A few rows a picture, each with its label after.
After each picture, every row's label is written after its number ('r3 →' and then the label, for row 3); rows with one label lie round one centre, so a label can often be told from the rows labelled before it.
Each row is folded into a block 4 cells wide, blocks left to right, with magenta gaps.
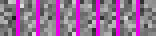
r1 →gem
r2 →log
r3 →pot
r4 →log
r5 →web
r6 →web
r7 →log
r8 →pot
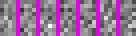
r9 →pot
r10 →pot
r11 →pot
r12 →pot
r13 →web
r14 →log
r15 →web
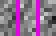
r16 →gem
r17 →log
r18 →gem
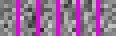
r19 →pot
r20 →gem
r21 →pot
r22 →log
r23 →log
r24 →pot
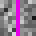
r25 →log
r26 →gem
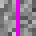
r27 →log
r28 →web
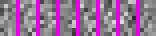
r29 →pot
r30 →log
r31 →web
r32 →web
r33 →log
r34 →log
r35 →gem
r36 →pot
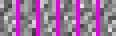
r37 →log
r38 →web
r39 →log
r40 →log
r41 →log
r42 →log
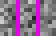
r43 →gem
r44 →gem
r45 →web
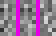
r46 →pot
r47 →pot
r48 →log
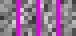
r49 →web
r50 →gem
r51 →log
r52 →web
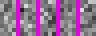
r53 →log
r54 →pot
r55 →gem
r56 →pot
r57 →gem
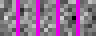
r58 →log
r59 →pot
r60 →pot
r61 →gem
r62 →gem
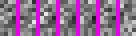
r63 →gem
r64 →web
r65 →gem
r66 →gem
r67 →gem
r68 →gem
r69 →log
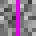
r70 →gem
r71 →log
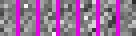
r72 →pot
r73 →pot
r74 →log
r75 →pot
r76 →log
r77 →gem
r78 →web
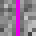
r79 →pot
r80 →log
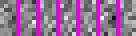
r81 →gem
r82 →web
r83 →log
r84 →log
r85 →log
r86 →gem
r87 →log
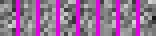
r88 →web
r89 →pot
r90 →pot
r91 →gem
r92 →pot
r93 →web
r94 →web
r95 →gem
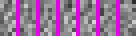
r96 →log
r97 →pot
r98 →pot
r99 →log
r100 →log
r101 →pot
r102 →web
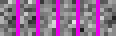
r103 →gem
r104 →gem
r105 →web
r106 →web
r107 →pot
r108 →gem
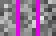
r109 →pot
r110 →web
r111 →gem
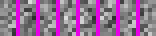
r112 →web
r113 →gem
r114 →web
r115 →log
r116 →gem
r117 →gem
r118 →web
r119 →pot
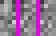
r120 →web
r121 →pot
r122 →pot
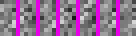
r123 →web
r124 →gem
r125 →web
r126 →gem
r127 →gem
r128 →web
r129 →web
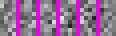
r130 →log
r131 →web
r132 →web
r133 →gem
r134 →gem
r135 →pot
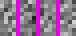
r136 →log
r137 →gem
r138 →pot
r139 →web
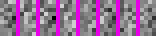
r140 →gem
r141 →log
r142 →gem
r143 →log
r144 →web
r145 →gem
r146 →pot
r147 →gem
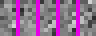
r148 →web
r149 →pot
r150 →web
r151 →web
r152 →gem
